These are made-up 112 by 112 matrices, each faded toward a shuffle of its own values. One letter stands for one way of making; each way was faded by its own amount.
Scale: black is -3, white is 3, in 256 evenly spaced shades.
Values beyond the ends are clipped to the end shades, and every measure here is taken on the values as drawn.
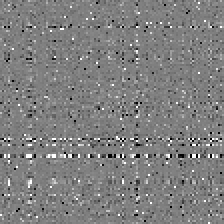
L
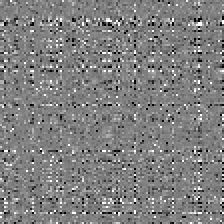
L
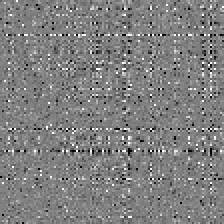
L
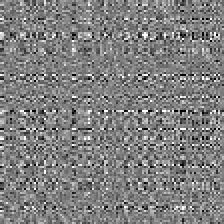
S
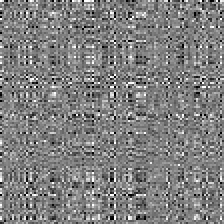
S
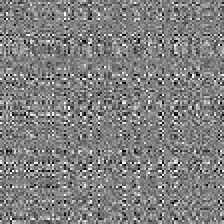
S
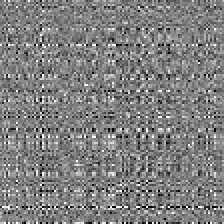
S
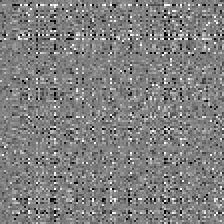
L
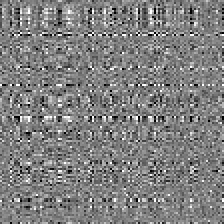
S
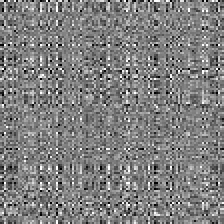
S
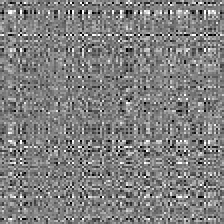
S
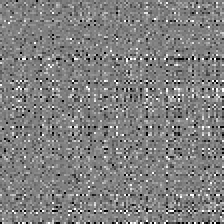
L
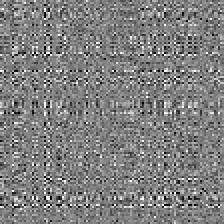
S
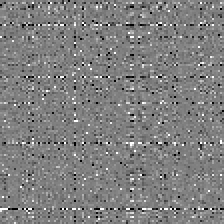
L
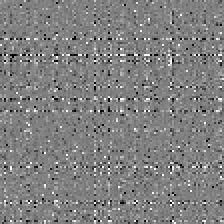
L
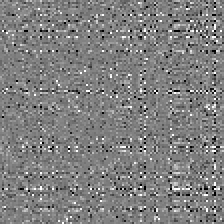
L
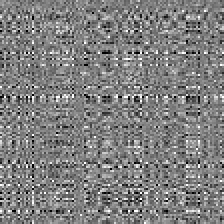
S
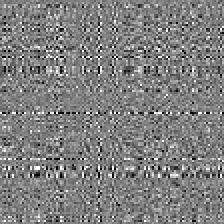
S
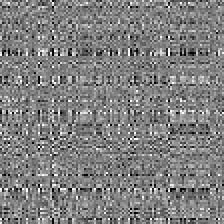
S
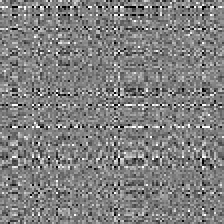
S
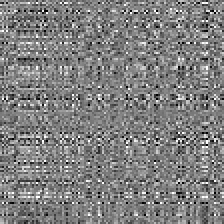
S
